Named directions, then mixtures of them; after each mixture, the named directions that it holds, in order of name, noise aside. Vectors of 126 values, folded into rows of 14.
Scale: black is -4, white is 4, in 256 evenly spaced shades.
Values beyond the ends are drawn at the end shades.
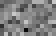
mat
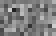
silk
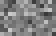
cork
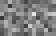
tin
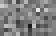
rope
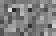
silk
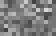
cork, rope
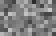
cork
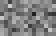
tin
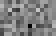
rope, silk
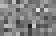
rope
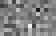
rope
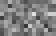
tin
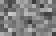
cork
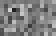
silk
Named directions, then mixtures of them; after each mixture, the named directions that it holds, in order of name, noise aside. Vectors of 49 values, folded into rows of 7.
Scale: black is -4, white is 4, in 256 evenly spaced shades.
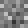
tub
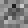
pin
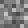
tub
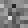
pin, tub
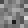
pin, tub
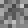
pin, tub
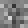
pin, tub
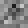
pin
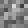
pin, tub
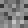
tub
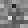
pin, tub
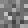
tub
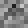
pin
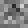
pin
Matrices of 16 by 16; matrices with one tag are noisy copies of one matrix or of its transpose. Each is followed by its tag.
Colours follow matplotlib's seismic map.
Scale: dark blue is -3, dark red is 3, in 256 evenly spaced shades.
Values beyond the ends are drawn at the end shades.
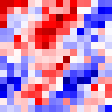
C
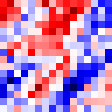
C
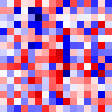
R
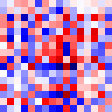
R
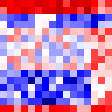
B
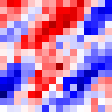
C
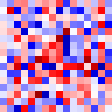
R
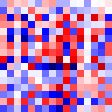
R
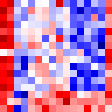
B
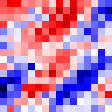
C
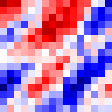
C
